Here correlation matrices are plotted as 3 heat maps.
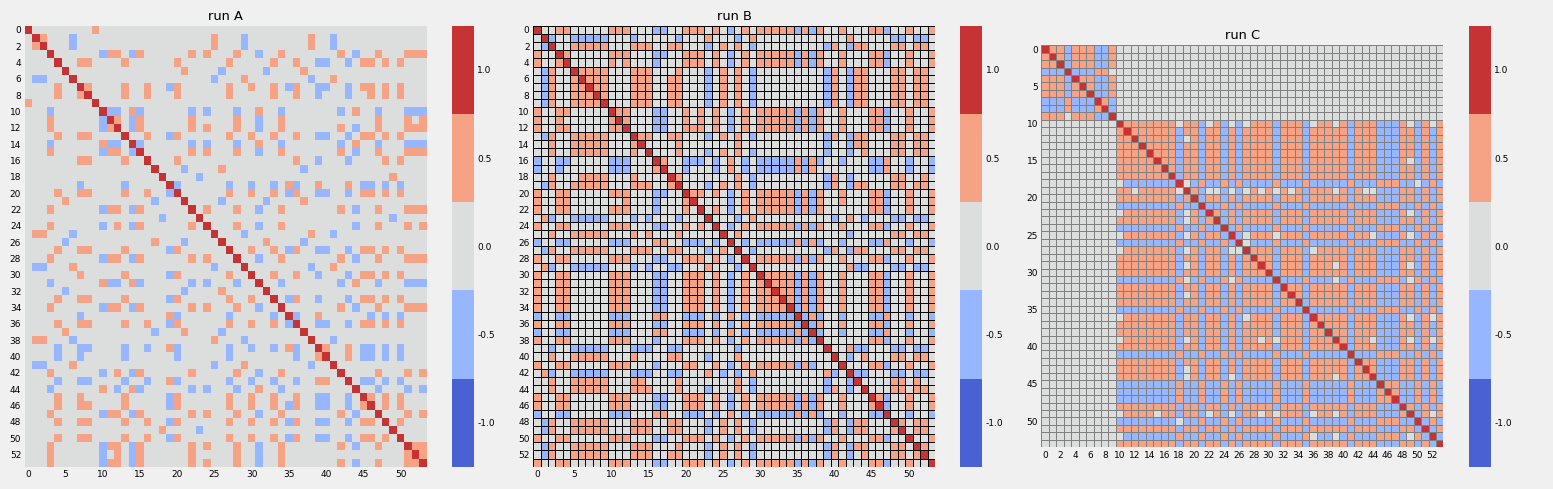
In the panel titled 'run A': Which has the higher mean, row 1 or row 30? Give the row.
30
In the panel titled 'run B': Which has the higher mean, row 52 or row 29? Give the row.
52
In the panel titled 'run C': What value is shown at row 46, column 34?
-0.5
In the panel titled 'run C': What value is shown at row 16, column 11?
0.5
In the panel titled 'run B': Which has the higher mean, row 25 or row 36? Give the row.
36
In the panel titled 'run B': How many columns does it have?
54
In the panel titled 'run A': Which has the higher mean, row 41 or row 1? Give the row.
1
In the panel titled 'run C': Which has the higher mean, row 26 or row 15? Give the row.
15
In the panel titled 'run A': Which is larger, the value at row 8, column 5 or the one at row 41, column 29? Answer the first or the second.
the second
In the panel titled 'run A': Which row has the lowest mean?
43
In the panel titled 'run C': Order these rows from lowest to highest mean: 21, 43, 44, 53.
21, 44, 43, 53
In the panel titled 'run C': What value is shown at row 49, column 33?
0.5
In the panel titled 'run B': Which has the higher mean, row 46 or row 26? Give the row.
46
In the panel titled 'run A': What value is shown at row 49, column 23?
-0.5
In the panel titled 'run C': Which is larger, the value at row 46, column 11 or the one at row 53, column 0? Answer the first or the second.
the second
